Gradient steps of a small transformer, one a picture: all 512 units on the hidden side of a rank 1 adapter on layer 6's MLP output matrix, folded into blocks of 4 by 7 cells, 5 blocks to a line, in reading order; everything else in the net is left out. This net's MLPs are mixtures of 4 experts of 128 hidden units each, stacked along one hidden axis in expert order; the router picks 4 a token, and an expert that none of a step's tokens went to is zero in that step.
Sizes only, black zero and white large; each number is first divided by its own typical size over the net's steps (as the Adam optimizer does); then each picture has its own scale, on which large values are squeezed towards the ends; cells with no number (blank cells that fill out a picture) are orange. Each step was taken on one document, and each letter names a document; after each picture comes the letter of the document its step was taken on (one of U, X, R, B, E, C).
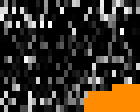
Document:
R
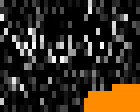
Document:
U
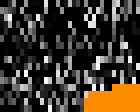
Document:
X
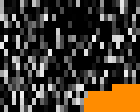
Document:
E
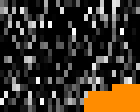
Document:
R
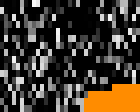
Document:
E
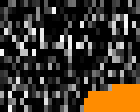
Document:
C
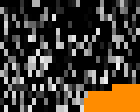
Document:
E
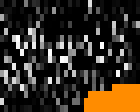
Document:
U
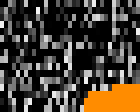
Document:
C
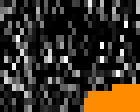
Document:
U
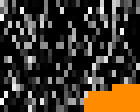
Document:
R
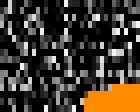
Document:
C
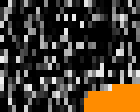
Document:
C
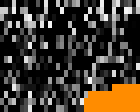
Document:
R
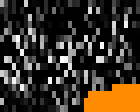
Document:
U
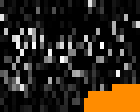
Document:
U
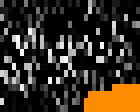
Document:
U
